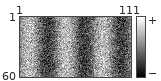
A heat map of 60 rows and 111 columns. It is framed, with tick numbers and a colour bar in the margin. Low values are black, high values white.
No single row or column stands out from its neighbours. Upright stripes repeat 3 times across the table. No seam splits the table.
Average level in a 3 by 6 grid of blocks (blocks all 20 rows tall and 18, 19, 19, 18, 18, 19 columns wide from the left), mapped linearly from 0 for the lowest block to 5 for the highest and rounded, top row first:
5 0 5 0 5 0 | 5 0 5 0 5 0 | 5 0 5 0 5 0
